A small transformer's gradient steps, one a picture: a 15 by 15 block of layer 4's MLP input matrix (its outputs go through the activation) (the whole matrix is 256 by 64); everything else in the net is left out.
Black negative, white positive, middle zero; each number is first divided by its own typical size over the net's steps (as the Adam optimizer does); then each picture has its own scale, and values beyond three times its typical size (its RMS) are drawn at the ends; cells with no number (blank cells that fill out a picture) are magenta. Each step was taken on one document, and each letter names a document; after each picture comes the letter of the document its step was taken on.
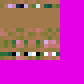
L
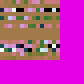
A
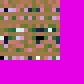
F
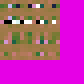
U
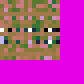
F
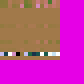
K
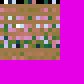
A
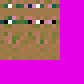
U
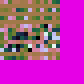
A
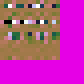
U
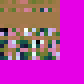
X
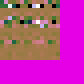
U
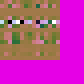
U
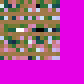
F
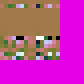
L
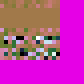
L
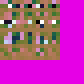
U
